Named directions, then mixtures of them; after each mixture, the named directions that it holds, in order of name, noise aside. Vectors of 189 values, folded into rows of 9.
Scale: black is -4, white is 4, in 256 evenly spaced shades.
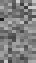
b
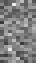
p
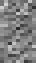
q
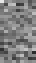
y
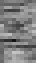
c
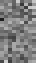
b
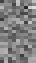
b, y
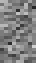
q, y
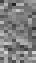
p, y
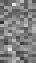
p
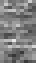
c, q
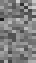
b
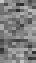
c, y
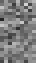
b, q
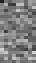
y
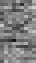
b, c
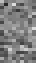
p, y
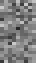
b, q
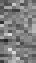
c, p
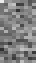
y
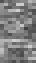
c, y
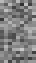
b, y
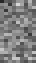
p, y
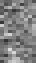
c, p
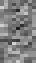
c, q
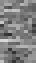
c, p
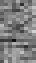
b, c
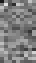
q, y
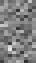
p, q
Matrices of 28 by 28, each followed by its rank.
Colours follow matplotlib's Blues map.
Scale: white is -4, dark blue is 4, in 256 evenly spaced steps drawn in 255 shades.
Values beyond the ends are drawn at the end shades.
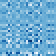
two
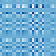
one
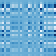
one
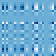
one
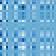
one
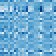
two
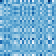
two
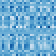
two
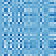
two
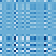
one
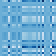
one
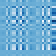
one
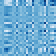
two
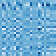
two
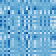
two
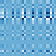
one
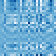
two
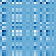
one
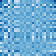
two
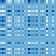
one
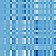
one
